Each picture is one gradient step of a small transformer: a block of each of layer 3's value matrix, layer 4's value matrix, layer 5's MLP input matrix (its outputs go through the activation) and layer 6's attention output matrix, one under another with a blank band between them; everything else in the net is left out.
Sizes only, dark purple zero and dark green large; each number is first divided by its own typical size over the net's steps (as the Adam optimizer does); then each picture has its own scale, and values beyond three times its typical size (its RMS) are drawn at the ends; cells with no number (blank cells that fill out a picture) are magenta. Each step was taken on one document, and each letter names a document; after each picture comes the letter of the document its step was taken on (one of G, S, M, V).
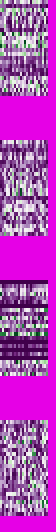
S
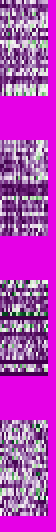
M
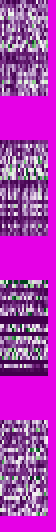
M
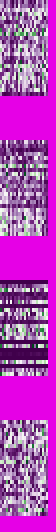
S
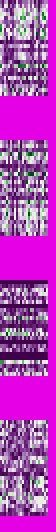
S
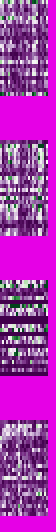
M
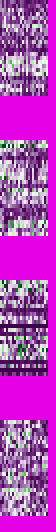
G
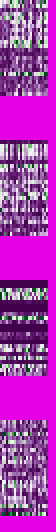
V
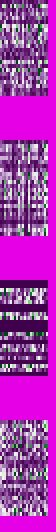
V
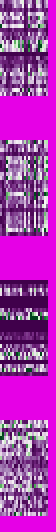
V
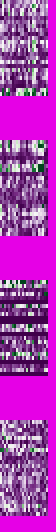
M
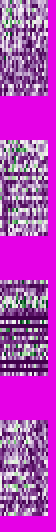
G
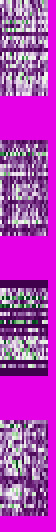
G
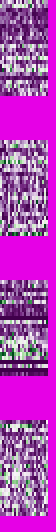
G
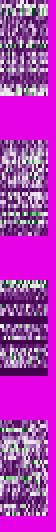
M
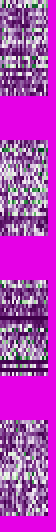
G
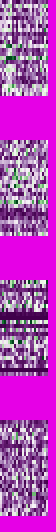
G
